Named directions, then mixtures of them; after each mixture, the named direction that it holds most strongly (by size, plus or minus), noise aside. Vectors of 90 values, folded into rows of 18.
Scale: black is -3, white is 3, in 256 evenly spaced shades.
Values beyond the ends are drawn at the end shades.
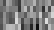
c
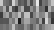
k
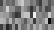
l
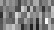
c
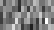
c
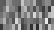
c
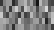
k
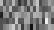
k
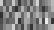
k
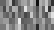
k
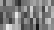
c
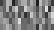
k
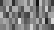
k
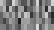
k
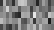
l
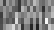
c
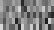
c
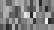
l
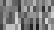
c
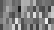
c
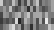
k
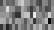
l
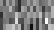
c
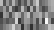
k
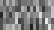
c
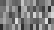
c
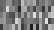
c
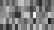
l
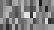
l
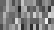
c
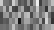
k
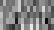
c
